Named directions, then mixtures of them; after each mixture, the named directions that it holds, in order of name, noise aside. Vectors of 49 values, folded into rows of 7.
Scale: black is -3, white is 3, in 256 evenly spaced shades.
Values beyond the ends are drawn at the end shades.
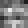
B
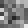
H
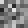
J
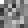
J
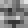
B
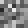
J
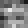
B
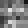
B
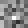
B, H, J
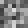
B, J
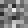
B, H, J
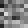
B, H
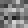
B, H, J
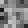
B, H, J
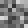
B, H, J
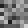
H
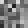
H, J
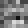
B, H, J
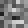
B, H, J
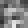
B, J
